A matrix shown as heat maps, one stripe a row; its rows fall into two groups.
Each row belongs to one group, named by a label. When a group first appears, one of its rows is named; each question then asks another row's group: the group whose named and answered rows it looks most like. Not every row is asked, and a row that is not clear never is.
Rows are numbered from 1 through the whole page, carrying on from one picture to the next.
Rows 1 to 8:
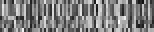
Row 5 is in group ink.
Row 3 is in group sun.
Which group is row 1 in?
ink
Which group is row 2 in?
sun
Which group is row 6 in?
ink
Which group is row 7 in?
ink
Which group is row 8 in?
sun
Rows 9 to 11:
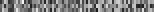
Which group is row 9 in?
sun
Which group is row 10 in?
ink
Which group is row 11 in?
sun
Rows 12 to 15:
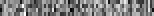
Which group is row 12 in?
ink
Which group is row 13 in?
sun
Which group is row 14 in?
ink
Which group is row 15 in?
sun
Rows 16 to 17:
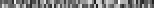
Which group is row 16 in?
ink
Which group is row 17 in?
sun
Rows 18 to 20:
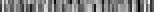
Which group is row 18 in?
ink
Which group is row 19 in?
ink
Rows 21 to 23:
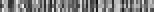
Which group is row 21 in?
sun
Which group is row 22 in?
sun
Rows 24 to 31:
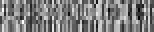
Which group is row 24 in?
sun
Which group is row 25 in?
ink
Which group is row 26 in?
ink
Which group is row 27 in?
ink
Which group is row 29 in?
sun
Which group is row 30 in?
sun
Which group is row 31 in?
sun
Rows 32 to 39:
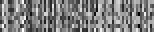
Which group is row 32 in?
sun
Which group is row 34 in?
sun
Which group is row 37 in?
sun
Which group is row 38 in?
ink
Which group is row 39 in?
sun
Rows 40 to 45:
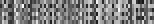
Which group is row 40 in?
ink
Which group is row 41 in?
sun
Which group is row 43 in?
sun
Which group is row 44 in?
ink
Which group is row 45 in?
sun
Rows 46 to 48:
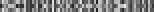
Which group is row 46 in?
sun
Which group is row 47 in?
ink
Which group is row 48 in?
sun
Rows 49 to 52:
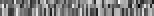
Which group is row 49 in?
ink
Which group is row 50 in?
ink
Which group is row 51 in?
sun
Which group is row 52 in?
sun
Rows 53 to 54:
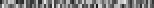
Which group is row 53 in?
ink
